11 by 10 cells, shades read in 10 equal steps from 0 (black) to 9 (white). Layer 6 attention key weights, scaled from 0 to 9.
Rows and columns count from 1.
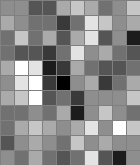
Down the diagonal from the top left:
5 5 4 2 2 5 5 7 9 5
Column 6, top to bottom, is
7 4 6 8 6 5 2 1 6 7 4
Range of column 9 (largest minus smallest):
8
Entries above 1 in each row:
10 10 9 10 9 9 10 9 10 10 9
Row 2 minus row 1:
1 0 1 1 -4 -3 2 3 0 -1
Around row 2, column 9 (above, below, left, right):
5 5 7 6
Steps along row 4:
down same down up up down up down down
